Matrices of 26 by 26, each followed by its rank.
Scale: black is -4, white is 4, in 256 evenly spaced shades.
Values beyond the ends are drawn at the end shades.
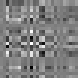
two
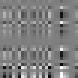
one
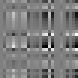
one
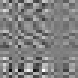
two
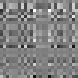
two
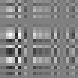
one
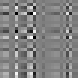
one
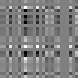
one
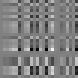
one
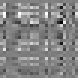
two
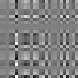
one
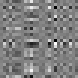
two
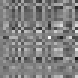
two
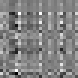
two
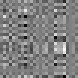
two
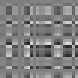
one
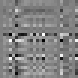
two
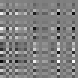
one
